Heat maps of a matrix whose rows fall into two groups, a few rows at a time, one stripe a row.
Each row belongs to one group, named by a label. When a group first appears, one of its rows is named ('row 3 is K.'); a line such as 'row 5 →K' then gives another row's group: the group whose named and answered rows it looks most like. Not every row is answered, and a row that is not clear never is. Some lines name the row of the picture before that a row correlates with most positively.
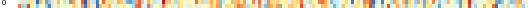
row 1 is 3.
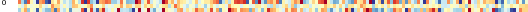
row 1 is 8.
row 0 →3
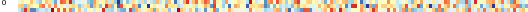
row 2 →8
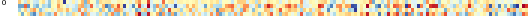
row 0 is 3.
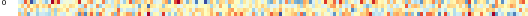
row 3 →3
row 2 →3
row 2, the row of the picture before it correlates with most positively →1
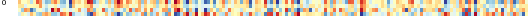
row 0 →8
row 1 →8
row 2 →8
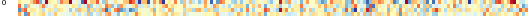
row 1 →3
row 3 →3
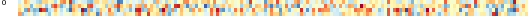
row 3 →3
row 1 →8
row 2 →3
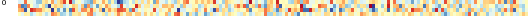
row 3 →8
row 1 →3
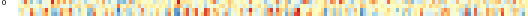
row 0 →8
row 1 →8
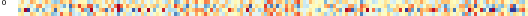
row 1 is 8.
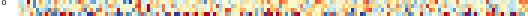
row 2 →3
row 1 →3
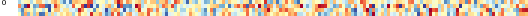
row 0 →8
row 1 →3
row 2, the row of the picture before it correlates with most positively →0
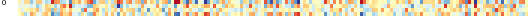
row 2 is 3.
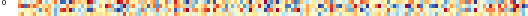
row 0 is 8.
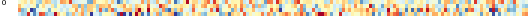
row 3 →3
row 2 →3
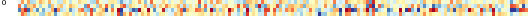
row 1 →3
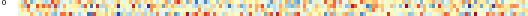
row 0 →8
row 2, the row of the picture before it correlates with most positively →0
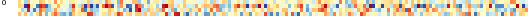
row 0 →3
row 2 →3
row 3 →8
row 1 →3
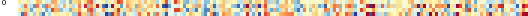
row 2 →8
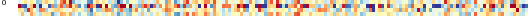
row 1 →3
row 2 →3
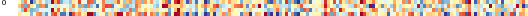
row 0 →8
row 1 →3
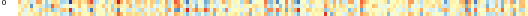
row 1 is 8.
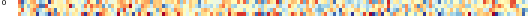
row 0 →3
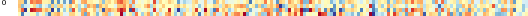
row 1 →3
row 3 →3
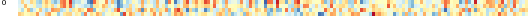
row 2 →8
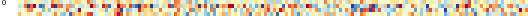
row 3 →8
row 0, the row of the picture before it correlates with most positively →2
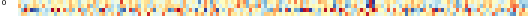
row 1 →3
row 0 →3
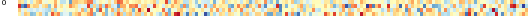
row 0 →8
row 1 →3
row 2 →3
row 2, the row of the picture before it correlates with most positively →3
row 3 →8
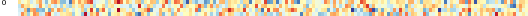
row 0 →8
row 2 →3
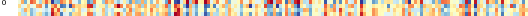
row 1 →8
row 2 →8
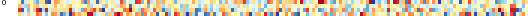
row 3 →8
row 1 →3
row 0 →3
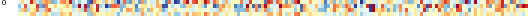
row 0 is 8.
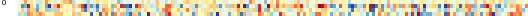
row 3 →3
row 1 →3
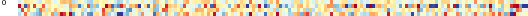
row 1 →3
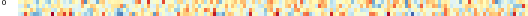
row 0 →3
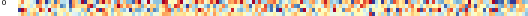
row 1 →8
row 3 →3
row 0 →3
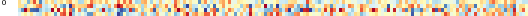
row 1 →8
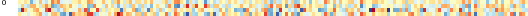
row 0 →8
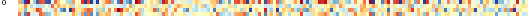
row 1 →8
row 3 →3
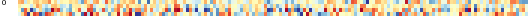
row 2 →8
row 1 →8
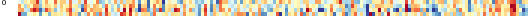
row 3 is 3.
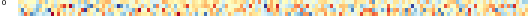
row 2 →3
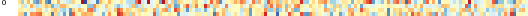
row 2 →8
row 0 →3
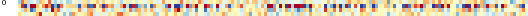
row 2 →8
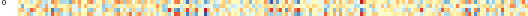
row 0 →8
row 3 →8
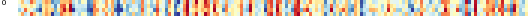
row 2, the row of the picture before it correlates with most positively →2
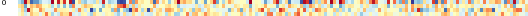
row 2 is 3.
